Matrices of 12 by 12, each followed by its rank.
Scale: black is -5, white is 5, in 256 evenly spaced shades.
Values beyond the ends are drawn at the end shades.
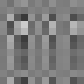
one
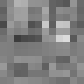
two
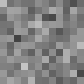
full rank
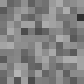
full rank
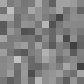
full rank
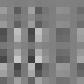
one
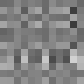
two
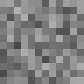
full rank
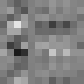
two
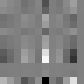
one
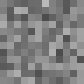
full rank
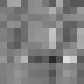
two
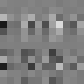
two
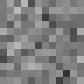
full rank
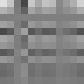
one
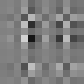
one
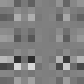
one
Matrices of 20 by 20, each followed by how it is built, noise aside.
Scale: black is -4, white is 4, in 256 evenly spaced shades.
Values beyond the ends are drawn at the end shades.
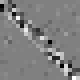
banded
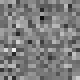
low rank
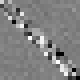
banded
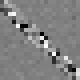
banded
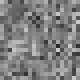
low rank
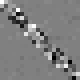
banded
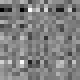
low rank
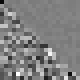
lower triangular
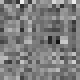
low rank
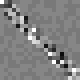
banded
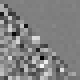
lower triangular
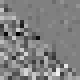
lower triangular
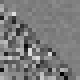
lower triangular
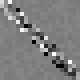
banded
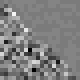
lower triangular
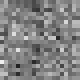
low rank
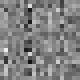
low rank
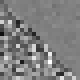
lower triangular
